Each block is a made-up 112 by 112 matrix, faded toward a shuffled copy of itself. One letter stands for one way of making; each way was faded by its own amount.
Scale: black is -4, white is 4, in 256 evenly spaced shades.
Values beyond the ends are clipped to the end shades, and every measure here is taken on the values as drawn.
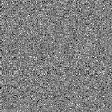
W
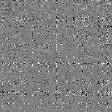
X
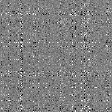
X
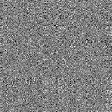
W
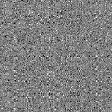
W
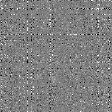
X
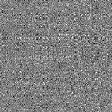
W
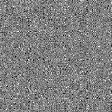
W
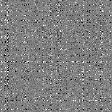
X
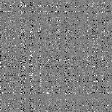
X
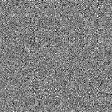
W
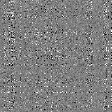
X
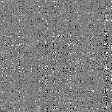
X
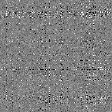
X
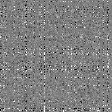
X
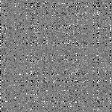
X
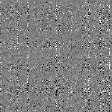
X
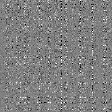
X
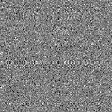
W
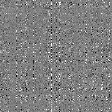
X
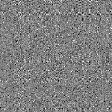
W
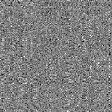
W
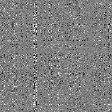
X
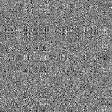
W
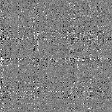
X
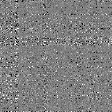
X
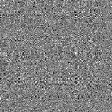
W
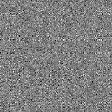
W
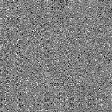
W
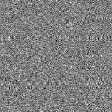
W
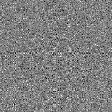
W
